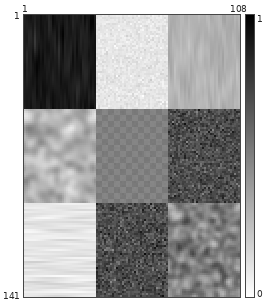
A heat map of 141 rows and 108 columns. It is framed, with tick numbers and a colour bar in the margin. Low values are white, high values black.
It is made of 3 by 3 panels. Panel 1,1: very high, streaked downward, faint in contrast. Panel 1,2: very low, fine-grained, faint in contrast. Panel 1,3: low, streaked downward, faint in contrast. Panel 2,1: low, blotchy. Panel 2,2: middling, checkered, faint in contrast. Panel 2,3: high, fine-grained. Panel 3,1: very low, streaked across, faint in contrast. Panel 3,2: high, fine-grained. Panel 3,3: middling, blotchy.
